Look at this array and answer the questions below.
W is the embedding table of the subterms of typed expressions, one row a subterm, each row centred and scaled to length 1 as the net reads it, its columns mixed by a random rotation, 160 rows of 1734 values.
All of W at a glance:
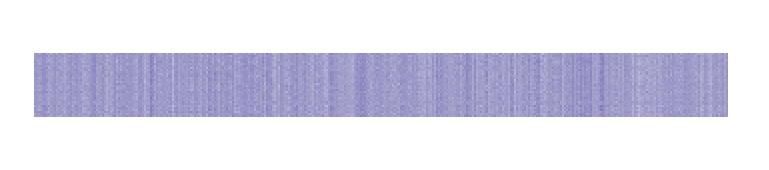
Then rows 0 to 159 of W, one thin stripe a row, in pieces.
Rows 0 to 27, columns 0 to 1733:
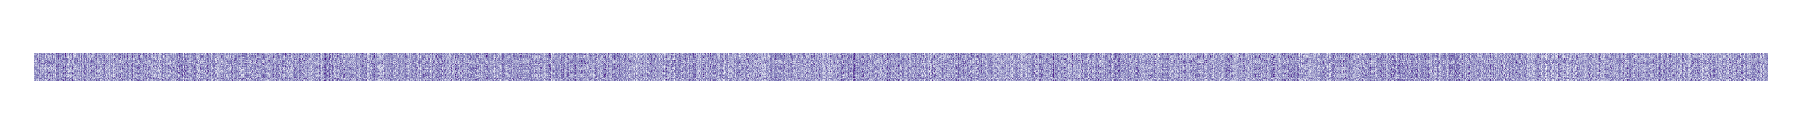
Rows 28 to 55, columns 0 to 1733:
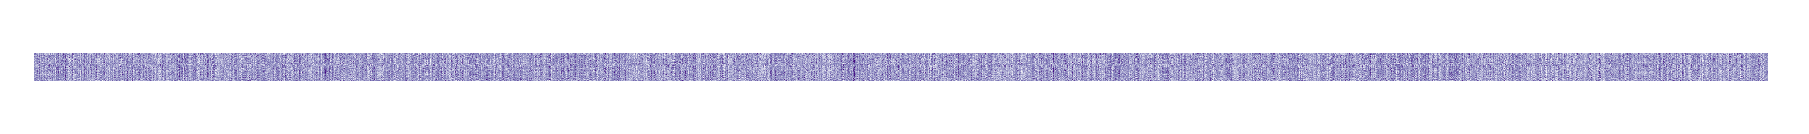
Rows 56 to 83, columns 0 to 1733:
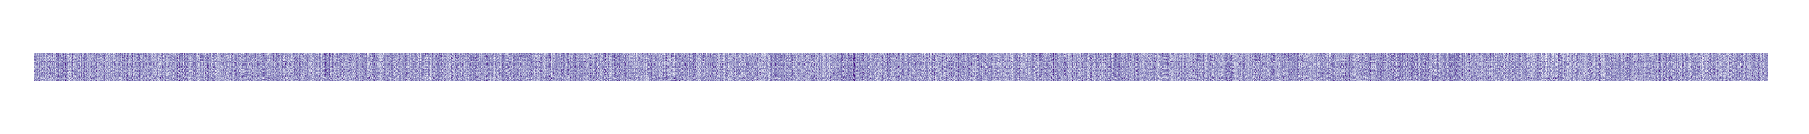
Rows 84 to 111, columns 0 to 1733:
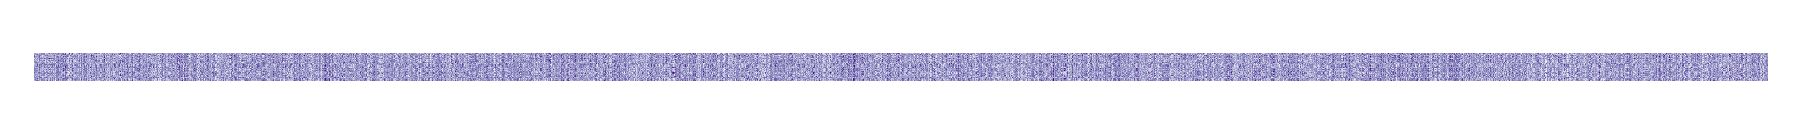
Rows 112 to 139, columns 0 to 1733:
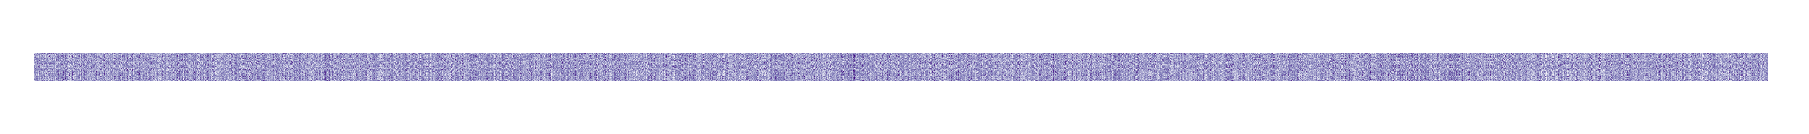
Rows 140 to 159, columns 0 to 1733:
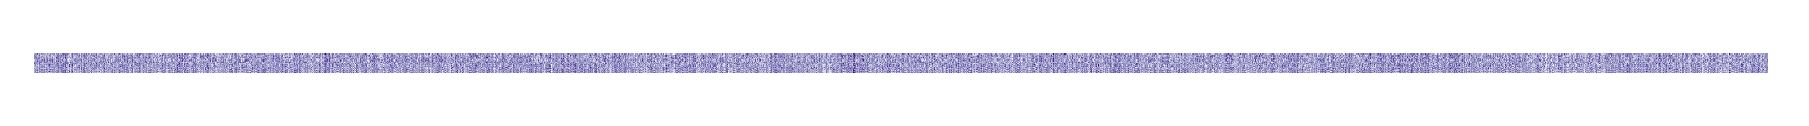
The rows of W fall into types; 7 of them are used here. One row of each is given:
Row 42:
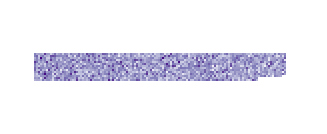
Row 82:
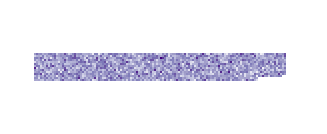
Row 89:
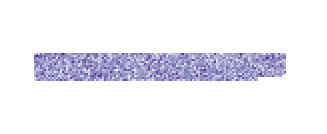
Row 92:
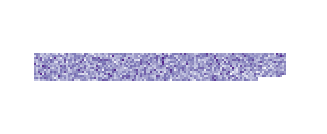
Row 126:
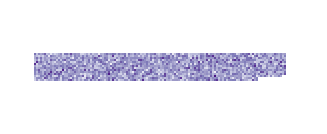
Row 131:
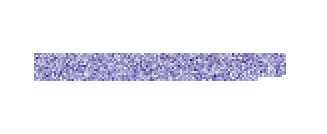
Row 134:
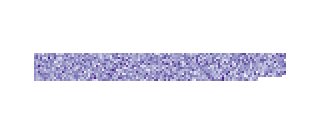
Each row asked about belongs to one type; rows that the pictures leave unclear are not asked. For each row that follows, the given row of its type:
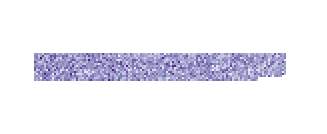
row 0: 42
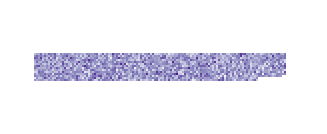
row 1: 134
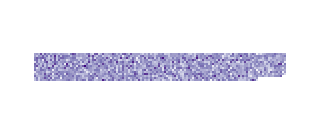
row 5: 131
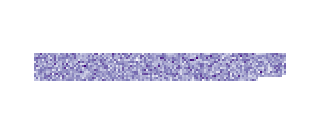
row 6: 131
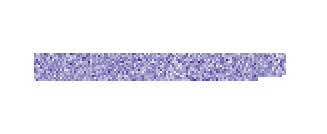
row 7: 126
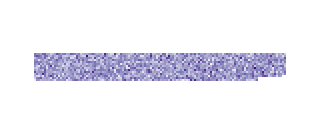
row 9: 89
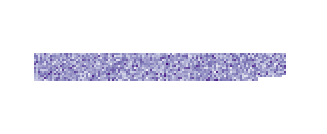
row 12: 126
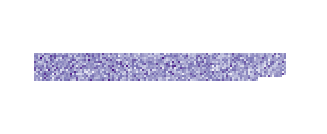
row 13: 42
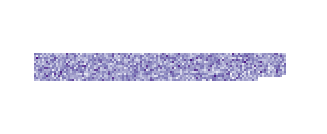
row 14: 131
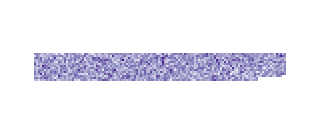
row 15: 92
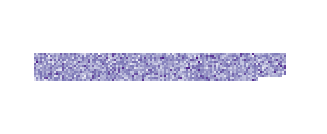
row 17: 126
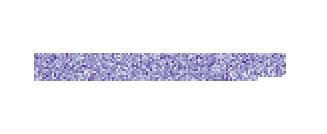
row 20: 131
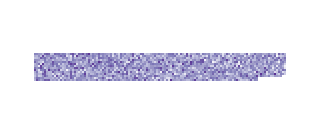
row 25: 42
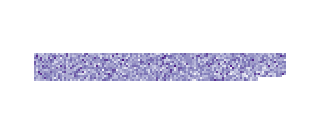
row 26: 92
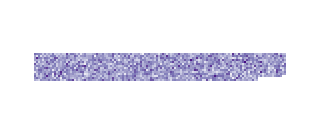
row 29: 131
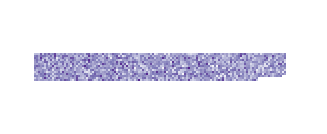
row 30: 134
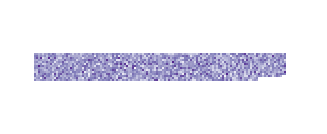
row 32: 134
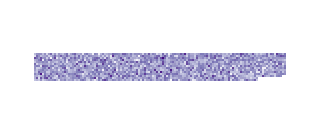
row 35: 92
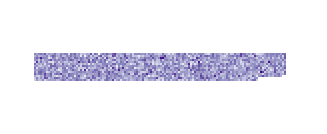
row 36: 82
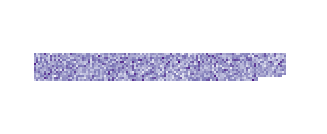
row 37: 126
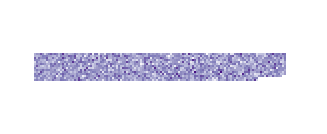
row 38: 82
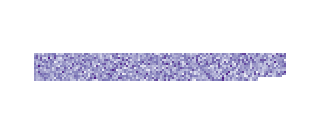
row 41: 134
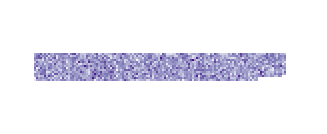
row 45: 89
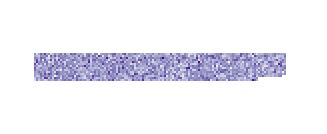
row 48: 126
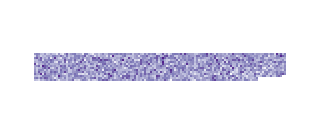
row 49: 92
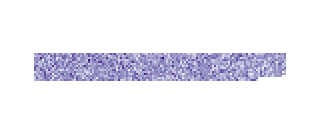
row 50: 42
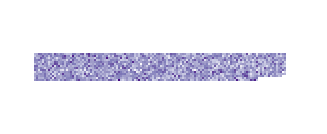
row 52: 42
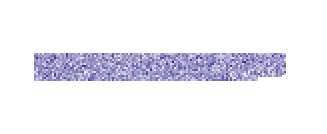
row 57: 131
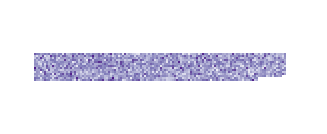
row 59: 42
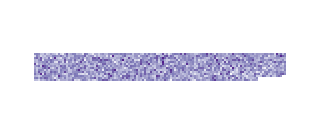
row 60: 92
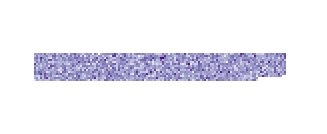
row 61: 82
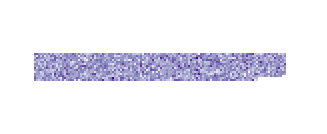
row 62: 131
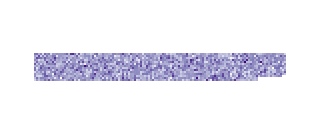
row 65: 131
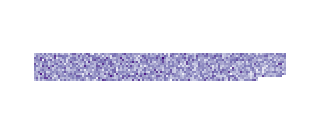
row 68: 92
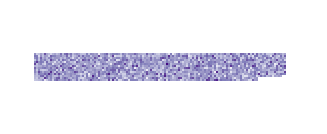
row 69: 126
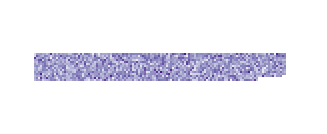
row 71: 92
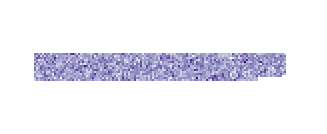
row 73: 131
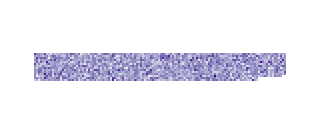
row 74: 131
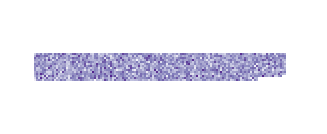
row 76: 89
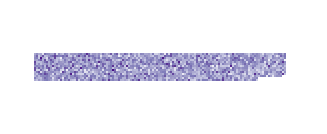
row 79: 42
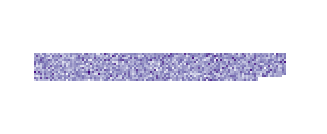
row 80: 92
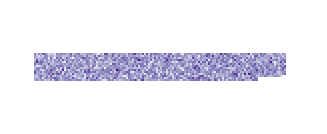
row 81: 126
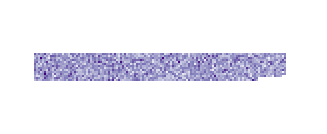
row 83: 42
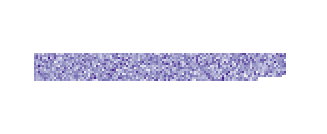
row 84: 134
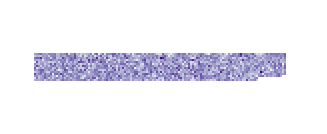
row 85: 82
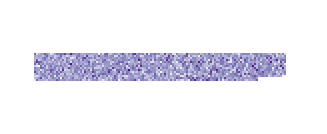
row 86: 126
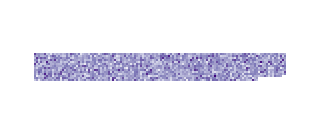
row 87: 131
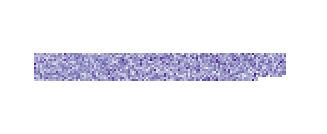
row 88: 126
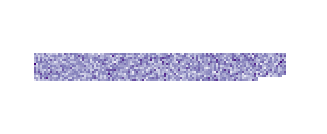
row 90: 126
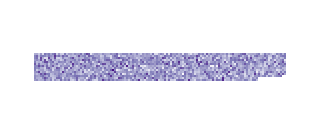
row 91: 134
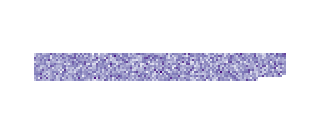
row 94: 82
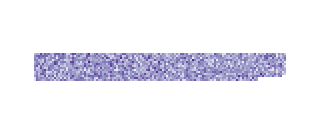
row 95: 89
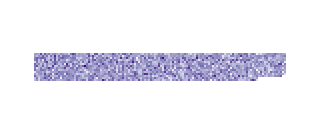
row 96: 131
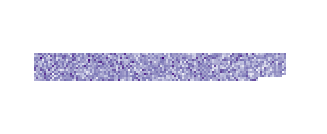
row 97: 42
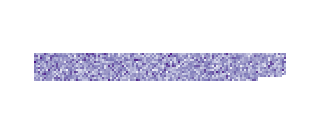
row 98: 42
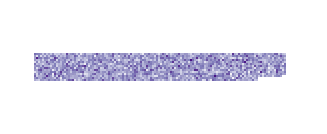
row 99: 131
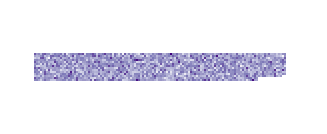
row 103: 42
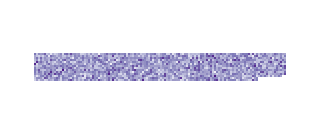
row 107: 126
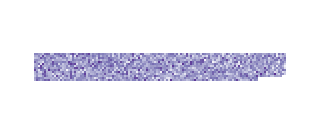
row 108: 42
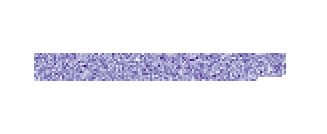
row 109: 131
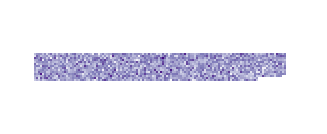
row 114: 92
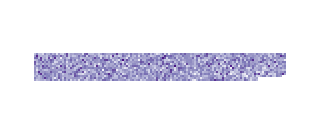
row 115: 92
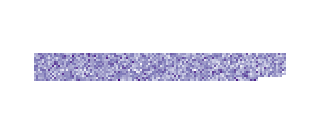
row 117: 42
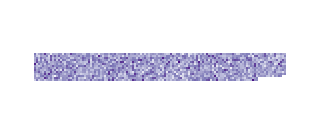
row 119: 126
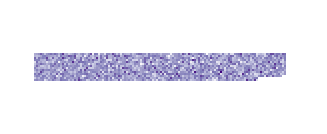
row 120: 82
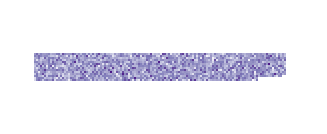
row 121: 89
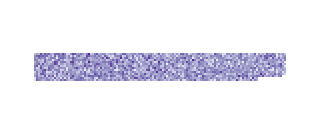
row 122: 89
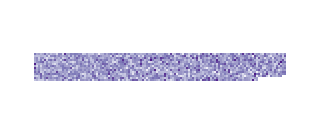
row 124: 126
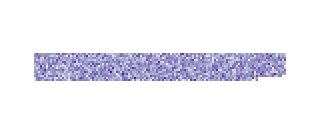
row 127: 89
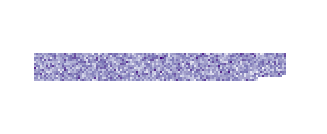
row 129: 82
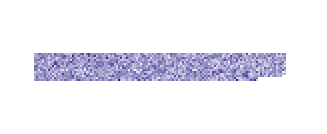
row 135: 42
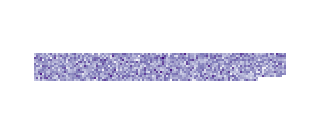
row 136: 92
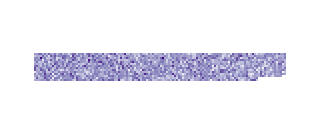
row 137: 42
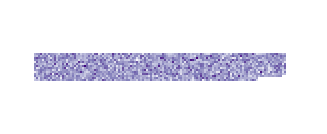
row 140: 131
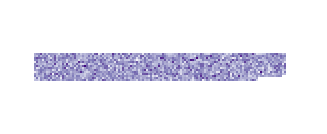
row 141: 131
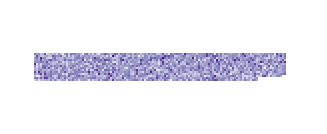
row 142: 92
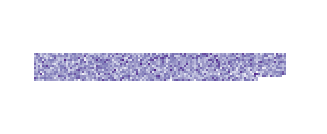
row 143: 92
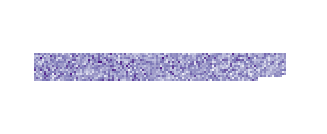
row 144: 42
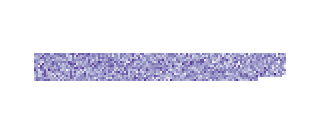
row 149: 42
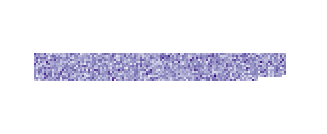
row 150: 131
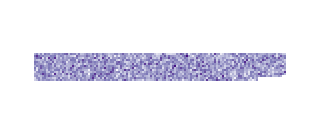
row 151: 89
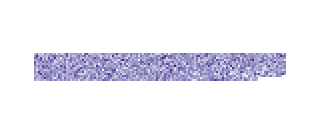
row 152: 92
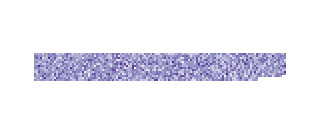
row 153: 134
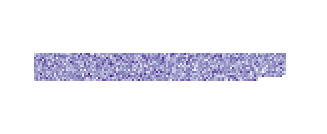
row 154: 92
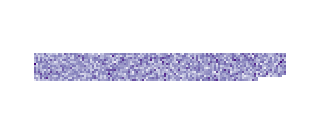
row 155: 126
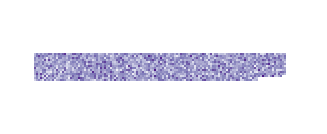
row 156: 89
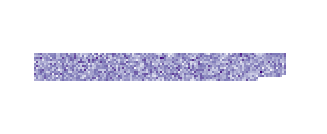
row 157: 82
